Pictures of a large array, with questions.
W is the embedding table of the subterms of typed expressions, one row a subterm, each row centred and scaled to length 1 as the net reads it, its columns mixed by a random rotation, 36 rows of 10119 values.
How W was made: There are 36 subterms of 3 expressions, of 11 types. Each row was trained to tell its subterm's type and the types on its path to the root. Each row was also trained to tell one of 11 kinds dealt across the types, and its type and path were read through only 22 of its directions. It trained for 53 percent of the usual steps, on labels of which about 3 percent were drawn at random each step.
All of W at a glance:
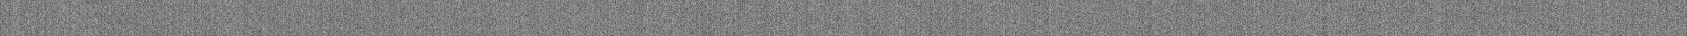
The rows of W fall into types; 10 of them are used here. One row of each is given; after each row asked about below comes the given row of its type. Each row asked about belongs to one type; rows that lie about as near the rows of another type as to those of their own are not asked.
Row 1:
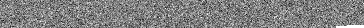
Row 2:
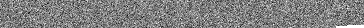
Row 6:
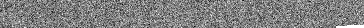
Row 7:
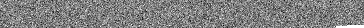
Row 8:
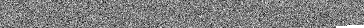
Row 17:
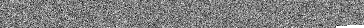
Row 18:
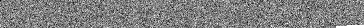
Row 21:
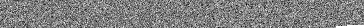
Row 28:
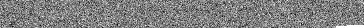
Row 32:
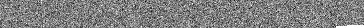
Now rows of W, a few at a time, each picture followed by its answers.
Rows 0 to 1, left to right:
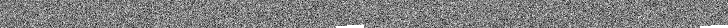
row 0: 21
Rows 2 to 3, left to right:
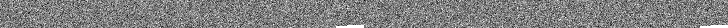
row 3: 18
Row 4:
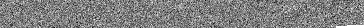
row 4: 17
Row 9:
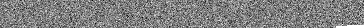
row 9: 7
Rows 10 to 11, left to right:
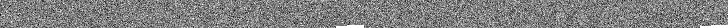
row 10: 8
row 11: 17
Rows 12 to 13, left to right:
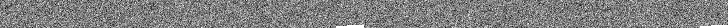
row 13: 28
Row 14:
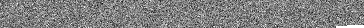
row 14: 28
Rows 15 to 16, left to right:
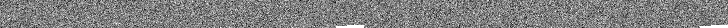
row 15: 8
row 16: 21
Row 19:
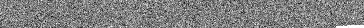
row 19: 32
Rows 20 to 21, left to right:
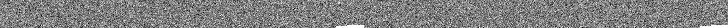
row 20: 32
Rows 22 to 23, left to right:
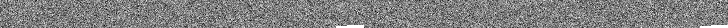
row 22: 6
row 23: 2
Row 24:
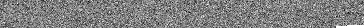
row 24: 8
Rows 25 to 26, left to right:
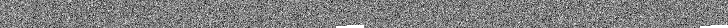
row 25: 17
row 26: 18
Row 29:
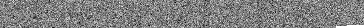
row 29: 17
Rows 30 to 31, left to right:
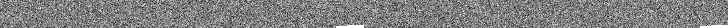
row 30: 7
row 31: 32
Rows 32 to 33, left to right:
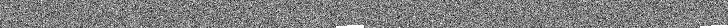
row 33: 7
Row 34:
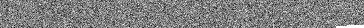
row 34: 6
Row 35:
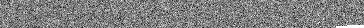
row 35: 32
